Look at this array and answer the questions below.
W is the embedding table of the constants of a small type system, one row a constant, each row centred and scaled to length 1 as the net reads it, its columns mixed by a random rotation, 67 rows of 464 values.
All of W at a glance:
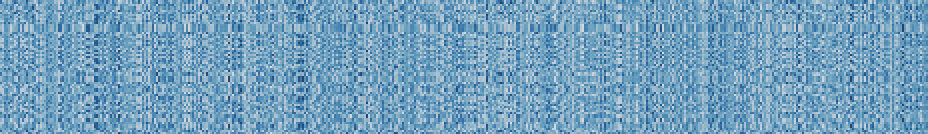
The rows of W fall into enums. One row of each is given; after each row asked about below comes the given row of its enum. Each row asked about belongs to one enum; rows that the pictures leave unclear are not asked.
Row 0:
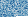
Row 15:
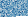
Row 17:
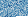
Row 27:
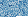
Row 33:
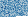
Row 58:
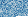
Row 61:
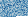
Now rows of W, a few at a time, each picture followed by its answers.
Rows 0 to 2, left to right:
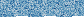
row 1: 0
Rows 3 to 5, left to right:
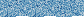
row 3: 17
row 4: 17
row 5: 33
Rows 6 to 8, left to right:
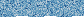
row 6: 0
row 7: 27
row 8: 17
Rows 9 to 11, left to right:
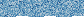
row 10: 61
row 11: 58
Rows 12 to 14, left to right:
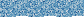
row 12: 15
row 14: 15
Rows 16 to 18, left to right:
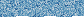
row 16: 0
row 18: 27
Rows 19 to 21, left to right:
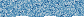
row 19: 15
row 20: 61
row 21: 27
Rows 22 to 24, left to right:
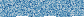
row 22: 61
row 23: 15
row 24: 0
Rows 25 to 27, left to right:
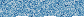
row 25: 58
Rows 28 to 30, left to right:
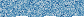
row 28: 15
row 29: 58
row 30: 27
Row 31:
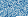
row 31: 17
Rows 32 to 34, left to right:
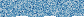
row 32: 15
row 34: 58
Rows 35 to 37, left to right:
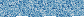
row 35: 27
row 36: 0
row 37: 0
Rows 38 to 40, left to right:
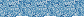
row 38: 27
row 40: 27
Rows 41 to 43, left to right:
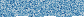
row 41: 0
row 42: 15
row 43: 33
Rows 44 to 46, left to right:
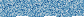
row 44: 61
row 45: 61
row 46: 15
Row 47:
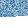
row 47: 0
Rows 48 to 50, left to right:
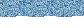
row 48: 27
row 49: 27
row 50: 17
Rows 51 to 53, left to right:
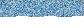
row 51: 58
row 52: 15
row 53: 17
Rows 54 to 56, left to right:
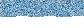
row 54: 61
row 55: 15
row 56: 0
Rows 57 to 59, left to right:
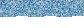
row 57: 58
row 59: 15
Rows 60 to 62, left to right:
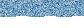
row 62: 27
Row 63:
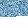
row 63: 27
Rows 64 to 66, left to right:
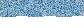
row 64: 17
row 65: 0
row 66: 33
